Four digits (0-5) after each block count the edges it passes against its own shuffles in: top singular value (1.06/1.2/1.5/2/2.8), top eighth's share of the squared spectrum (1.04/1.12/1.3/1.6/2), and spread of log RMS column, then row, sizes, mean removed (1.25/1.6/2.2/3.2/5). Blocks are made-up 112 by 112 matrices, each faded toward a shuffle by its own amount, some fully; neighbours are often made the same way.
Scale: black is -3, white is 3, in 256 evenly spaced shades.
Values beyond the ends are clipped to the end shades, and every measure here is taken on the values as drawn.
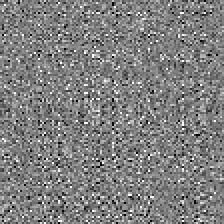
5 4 3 3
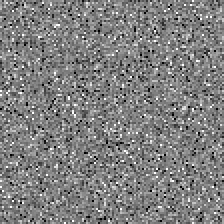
0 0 0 0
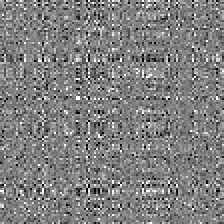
5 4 4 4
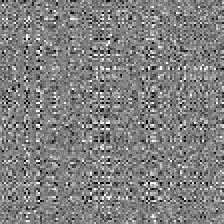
5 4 4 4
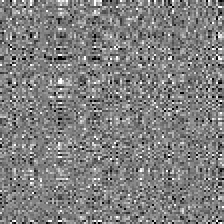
5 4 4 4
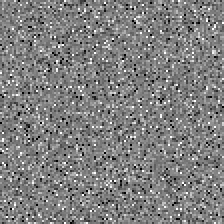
0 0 0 0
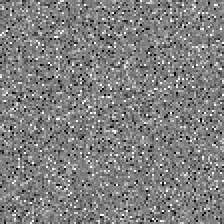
0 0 0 0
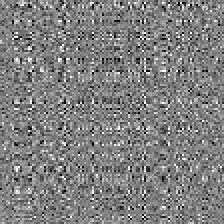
5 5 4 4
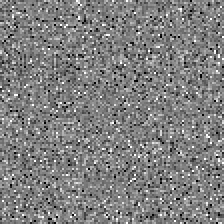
3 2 1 0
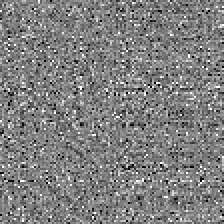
4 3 2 2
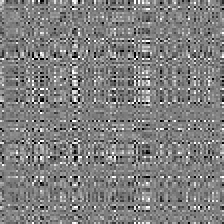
5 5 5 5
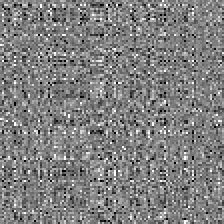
5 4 3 3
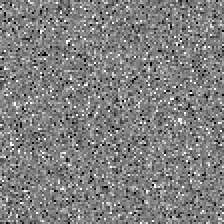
1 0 0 0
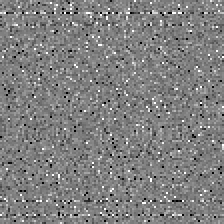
4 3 0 2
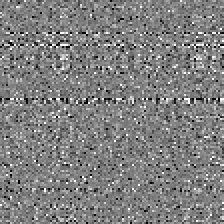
5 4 2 3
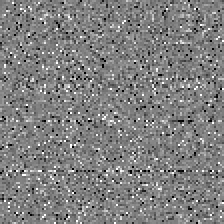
3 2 0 1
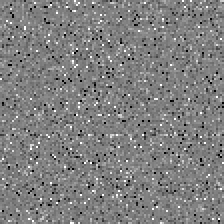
2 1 0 0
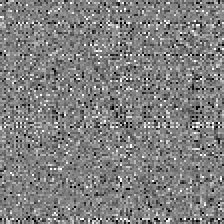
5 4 2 3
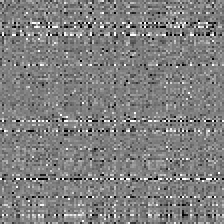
5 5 3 4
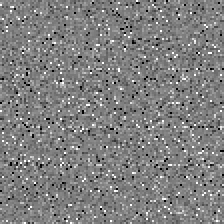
2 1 0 0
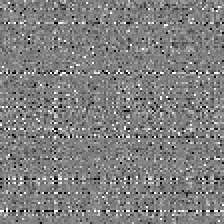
5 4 2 4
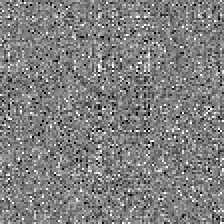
4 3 2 1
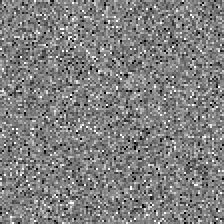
1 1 0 0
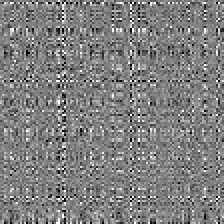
5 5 4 4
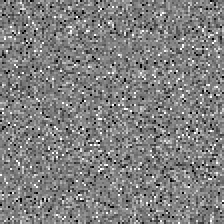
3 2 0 0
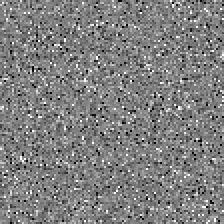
1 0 0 0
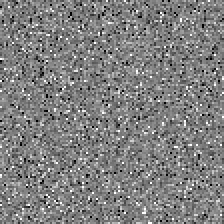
2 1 0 0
